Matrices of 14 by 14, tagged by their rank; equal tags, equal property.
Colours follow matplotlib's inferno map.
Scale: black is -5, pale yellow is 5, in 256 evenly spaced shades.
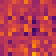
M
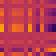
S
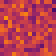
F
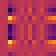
S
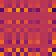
S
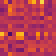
M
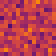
F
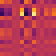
S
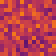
F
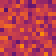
F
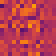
M
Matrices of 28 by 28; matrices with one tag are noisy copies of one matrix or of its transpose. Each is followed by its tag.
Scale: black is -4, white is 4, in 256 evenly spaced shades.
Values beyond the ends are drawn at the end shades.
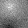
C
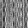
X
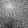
C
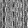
X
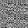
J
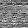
X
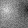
C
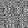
J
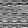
X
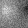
C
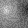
C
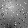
C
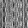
X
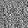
J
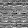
X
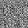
J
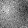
C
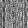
X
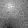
C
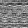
X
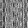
X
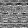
X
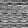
X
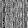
X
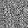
J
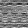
X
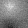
C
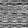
X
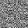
J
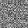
J
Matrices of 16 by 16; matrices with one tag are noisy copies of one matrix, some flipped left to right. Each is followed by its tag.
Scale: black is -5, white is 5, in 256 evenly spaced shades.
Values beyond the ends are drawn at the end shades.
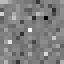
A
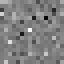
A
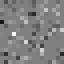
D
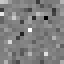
A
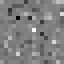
A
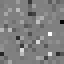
D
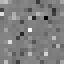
A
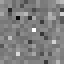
A
